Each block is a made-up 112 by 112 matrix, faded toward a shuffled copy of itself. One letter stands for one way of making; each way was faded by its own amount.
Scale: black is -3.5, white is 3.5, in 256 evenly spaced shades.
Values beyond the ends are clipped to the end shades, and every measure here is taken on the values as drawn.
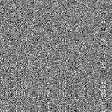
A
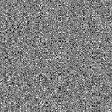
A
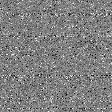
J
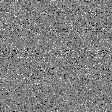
J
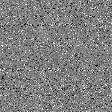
J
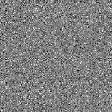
A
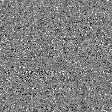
J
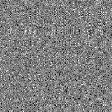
A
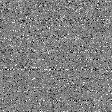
J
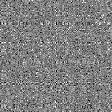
A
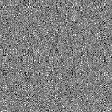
A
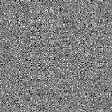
A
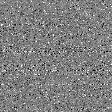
J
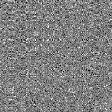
A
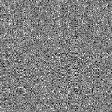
A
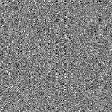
A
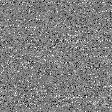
J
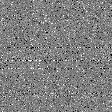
J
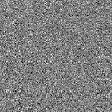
A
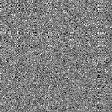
A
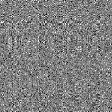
A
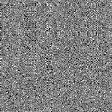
A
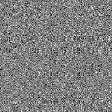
A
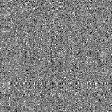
A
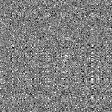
A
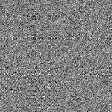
A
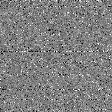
J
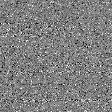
J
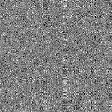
A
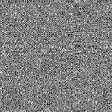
A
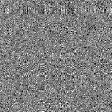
A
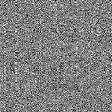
A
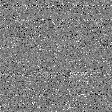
J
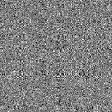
A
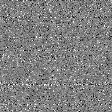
J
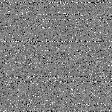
J
